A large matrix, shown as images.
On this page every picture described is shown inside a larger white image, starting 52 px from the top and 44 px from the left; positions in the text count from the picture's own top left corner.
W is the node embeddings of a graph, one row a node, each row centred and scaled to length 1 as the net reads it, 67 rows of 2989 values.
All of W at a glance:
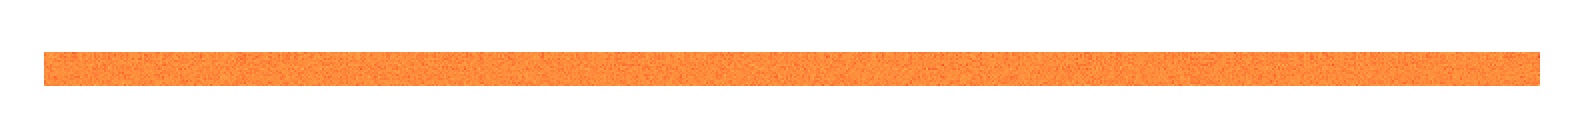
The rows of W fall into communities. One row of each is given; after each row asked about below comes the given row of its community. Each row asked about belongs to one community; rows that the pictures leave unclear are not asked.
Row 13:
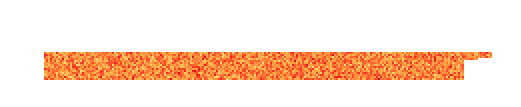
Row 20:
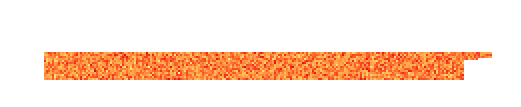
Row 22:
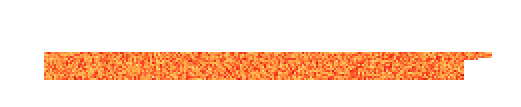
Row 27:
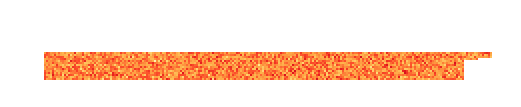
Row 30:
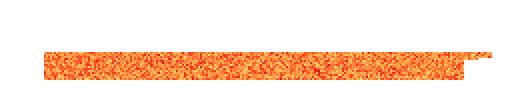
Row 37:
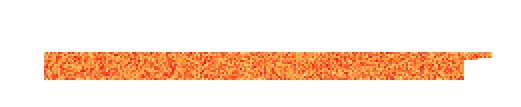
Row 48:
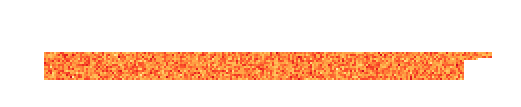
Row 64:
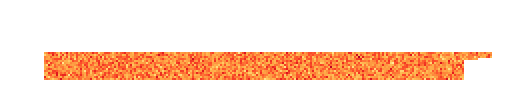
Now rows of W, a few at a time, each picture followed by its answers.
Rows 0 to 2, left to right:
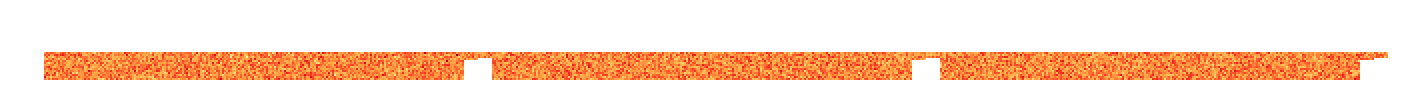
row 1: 48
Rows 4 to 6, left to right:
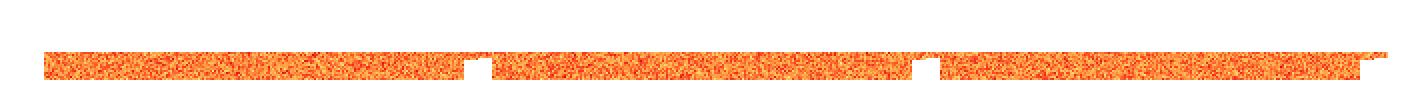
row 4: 20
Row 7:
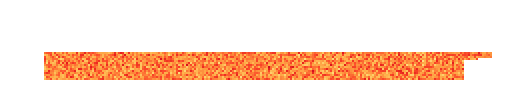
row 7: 20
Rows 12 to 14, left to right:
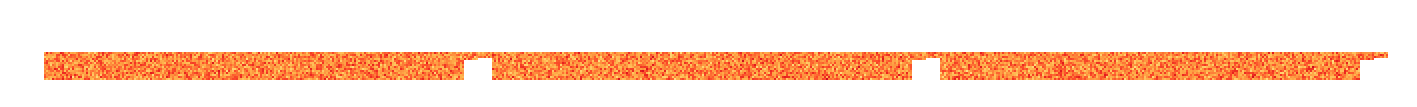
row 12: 48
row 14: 22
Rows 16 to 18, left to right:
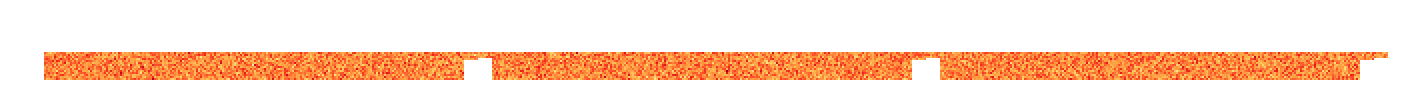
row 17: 20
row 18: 64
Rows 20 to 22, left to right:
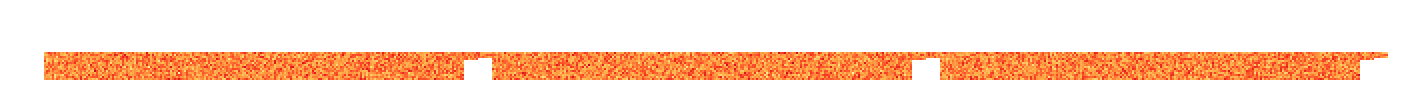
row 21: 13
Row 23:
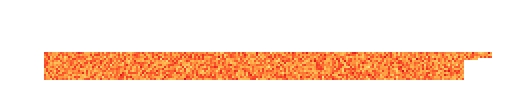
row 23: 48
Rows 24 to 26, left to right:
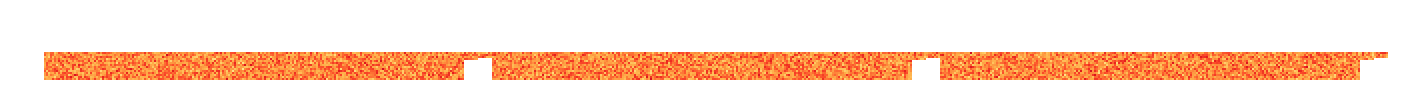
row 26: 27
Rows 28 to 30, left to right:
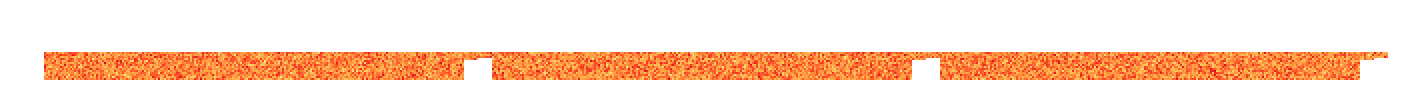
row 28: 13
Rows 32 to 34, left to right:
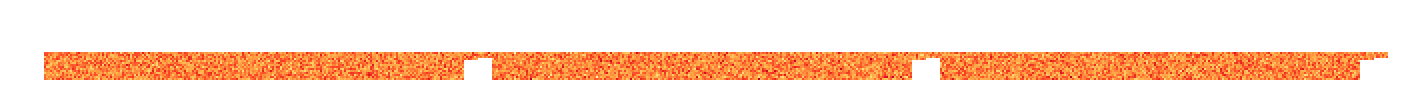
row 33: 30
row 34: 30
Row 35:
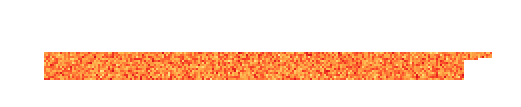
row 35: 30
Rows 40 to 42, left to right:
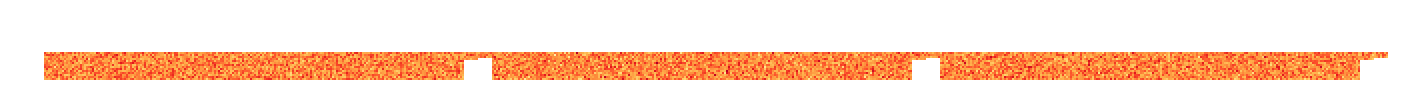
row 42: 27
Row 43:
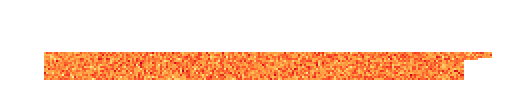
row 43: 22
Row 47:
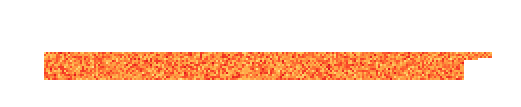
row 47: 37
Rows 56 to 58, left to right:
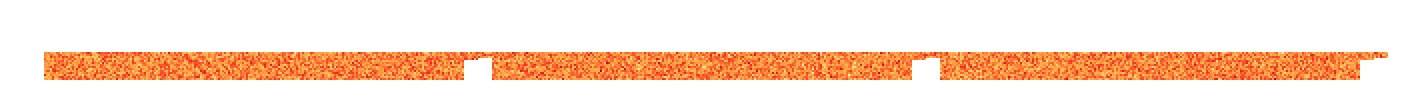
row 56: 22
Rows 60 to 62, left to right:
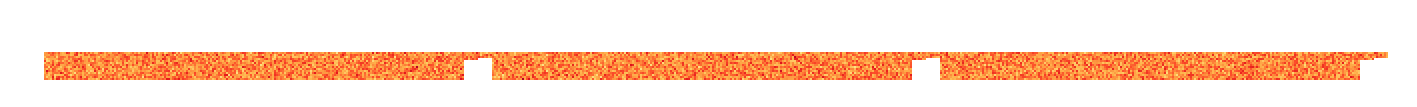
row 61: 22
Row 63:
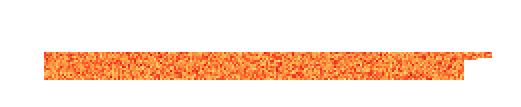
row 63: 13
